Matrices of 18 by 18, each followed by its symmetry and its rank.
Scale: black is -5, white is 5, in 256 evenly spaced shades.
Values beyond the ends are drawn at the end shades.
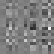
neither, rank two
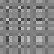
symmetric, rank one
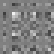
symmetric, rank two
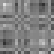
symmetric, rank two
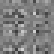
neither, rank two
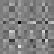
neither, rank two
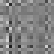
neither, rank two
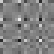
symmetric, rank two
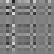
neither, rank one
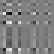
neither, rank one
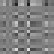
neither, rank one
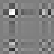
symmetric, rank one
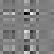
neither, rank one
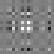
symmetric, rank one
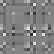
symmetric, rank two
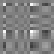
symmetric, rank one
